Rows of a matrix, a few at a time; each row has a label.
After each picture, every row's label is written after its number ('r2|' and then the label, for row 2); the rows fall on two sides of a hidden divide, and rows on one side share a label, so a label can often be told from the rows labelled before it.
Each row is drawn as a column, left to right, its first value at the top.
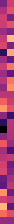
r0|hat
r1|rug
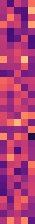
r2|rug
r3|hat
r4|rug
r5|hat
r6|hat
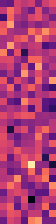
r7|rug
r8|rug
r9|hat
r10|hat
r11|hat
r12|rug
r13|hat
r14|hat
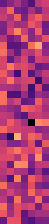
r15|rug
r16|hat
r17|hat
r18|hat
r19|hat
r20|rug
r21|hat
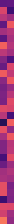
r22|hat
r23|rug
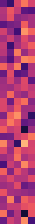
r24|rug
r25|hat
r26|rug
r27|hat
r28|rug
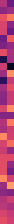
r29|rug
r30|rug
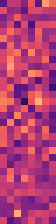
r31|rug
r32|rug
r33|hat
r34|hat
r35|rug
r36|rug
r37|rug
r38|hat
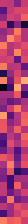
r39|hat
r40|hat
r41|rug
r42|hat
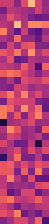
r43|hat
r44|rug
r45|rug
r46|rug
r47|rug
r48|hat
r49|hat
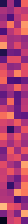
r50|hat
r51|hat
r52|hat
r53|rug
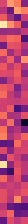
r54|rug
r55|rug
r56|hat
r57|hat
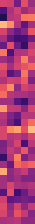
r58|rug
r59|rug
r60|hat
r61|hat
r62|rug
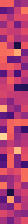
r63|rug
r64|rug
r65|hat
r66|hat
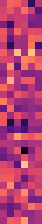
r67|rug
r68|hat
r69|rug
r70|hat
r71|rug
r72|hat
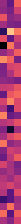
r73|hat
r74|rug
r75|rug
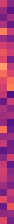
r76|rug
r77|hat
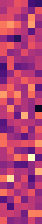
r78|rug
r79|rug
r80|rug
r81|hat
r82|rug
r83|hat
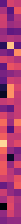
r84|hat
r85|rug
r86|rug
